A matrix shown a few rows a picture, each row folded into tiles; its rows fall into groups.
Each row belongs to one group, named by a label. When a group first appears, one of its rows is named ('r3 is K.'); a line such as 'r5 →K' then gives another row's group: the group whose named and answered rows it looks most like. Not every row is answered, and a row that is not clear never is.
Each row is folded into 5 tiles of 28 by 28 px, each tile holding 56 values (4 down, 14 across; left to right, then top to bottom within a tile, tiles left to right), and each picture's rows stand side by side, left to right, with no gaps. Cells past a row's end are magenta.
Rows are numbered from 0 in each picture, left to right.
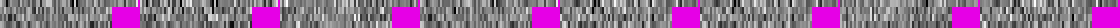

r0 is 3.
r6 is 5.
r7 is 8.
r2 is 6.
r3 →3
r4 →8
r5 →8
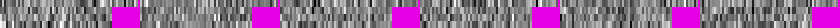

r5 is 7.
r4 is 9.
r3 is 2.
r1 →6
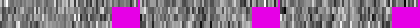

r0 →6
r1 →9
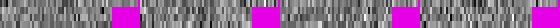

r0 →3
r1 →9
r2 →7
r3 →2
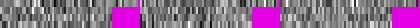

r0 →2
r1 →9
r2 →6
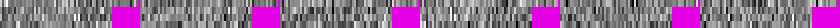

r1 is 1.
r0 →6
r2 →7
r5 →2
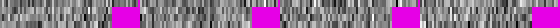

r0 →1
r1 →9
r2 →2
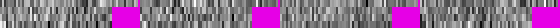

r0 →5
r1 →8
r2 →5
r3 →9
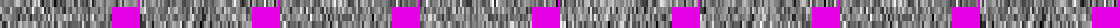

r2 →8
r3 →6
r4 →5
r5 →5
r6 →8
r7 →9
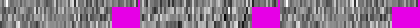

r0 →6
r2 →6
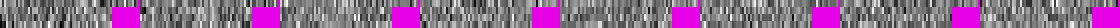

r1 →5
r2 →6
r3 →2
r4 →7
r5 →8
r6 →2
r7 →6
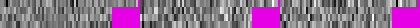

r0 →3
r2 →2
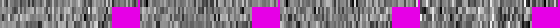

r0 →1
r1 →3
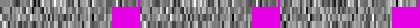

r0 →8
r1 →8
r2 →2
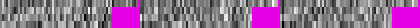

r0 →1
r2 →7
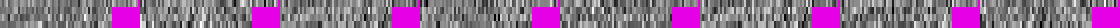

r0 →7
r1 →5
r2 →1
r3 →3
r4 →2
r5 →1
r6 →7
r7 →9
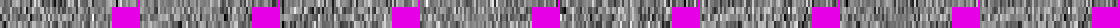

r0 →2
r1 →1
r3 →6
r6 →3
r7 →1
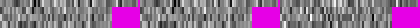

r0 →8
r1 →8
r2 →8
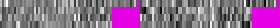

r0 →6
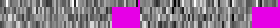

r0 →6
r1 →8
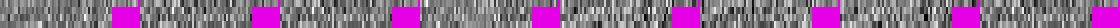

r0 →7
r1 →2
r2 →2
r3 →6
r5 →7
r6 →1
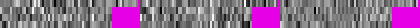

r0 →2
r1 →5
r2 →3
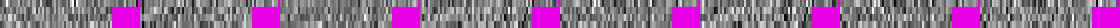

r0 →6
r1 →7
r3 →1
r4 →2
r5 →1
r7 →2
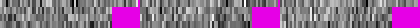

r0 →3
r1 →5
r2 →5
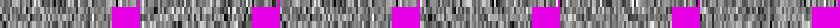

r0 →2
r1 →1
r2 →2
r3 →3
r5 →9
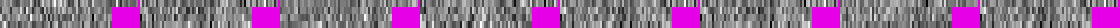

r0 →8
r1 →9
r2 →7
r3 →5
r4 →9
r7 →9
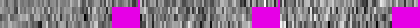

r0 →1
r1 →9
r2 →5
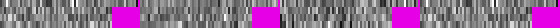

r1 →7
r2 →9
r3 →6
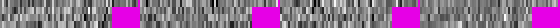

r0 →1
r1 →3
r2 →8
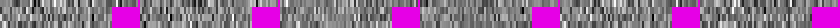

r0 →8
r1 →2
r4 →8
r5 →2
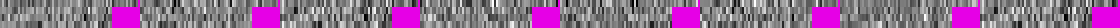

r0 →1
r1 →8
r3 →6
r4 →3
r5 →8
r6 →7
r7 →1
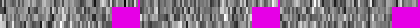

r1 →7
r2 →2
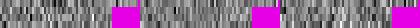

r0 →2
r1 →3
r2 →5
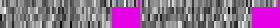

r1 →7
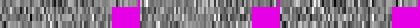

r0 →2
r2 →2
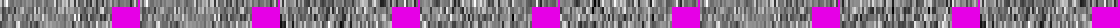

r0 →6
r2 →9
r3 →8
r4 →8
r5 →6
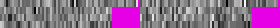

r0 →3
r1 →5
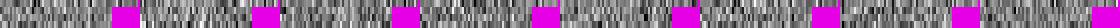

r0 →8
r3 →2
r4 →1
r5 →8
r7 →3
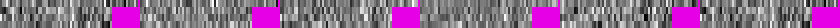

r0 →5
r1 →6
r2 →7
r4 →1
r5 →5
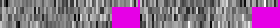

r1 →9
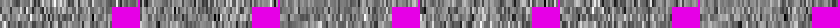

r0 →8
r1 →3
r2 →7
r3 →5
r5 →1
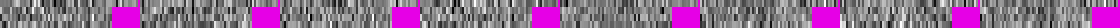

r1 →7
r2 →2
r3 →8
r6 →5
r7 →9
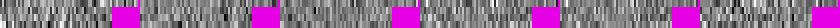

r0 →5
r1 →1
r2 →3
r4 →6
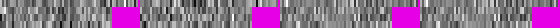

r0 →9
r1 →2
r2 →6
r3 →6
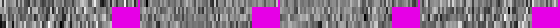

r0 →9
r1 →3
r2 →1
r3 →7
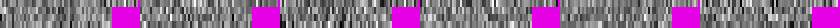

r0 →9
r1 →8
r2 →9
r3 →6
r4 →7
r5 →3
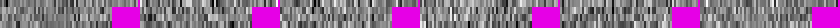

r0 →3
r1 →3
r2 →8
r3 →5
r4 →7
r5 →6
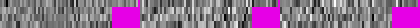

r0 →3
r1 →1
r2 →8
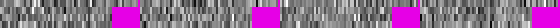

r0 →2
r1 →2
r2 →6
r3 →9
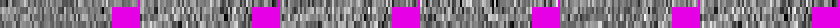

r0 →3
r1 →1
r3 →3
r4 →7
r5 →1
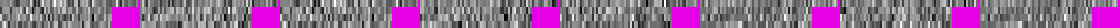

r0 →8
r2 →8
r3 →1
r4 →5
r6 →5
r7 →7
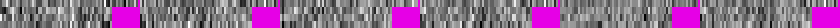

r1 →9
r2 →7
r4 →1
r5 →9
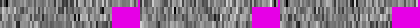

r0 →3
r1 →3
